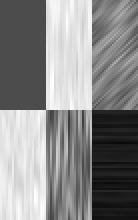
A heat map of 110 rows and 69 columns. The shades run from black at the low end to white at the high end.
It is made of 2 by 3 panels. Panel 1,1: low, flat. Panel 1,2: very high, streaked downward, faint in contrast. Panel 1,3: middling, slanting up to the right. Panel 2,1: very high, streaked downward, faint in contrast. Panel 2,2: middling, streaked downward, strong in contrast. Panel 2,3: very low, streaked across, faint in contrast.
